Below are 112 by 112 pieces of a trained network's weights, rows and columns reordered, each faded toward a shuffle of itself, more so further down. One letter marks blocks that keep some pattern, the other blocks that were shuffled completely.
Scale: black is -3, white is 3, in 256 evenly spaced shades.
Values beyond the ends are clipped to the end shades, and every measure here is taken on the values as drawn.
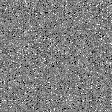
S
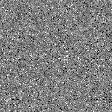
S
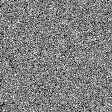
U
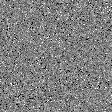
U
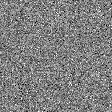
S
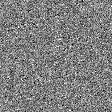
S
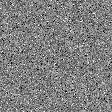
U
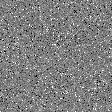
U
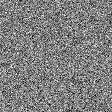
U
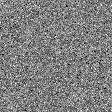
U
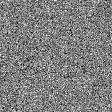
S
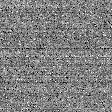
S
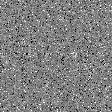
S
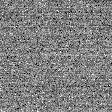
S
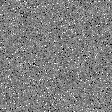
U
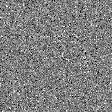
S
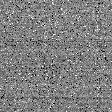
S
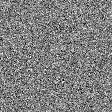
U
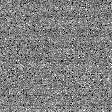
S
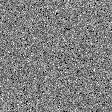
U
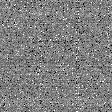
S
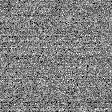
S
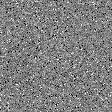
U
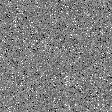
U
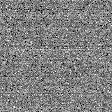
S
